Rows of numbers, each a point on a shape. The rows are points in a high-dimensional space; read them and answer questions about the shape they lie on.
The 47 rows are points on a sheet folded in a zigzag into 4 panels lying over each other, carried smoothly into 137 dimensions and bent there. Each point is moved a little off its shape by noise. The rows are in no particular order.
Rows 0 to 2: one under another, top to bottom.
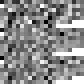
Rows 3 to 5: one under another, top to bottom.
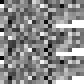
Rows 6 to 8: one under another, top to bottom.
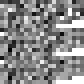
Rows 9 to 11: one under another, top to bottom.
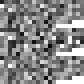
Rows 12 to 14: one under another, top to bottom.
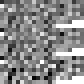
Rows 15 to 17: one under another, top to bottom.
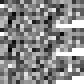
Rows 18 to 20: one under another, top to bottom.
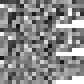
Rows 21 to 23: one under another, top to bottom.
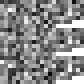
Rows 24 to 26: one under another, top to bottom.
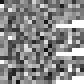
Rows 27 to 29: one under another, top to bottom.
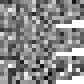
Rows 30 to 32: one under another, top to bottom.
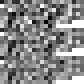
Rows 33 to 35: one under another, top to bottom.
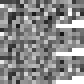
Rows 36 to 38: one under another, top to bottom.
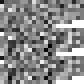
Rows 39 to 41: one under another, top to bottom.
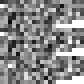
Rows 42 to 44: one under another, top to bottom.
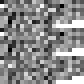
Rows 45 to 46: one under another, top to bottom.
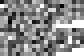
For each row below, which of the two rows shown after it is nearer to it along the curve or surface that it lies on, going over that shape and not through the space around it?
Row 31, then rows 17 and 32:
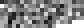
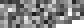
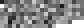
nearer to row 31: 32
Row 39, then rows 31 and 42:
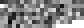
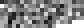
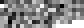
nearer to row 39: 42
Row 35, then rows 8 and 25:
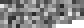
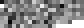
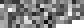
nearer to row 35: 8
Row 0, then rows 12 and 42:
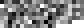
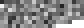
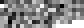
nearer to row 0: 12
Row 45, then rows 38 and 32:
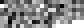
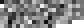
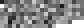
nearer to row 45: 32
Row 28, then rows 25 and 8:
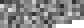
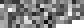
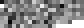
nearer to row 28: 8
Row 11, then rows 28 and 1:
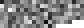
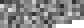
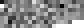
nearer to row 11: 28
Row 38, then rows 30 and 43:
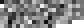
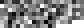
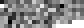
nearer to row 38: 30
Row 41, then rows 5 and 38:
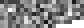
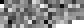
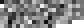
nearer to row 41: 38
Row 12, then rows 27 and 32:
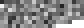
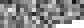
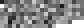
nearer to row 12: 32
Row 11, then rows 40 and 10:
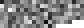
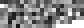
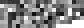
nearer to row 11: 10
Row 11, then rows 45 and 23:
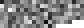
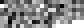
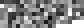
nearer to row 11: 23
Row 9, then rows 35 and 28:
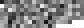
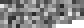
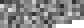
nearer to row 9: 28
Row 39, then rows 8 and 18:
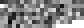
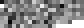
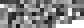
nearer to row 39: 18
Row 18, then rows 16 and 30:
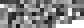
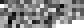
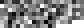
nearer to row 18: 16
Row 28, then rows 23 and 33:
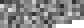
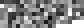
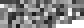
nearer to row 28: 33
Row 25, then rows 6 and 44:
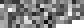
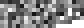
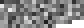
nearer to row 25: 6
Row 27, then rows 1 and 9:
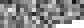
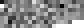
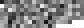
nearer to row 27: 9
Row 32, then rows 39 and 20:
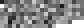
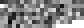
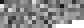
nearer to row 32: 20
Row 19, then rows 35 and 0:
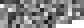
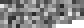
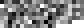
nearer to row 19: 0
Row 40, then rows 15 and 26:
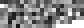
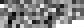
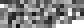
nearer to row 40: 26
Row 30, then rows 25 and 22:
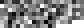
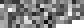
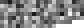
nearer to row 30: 25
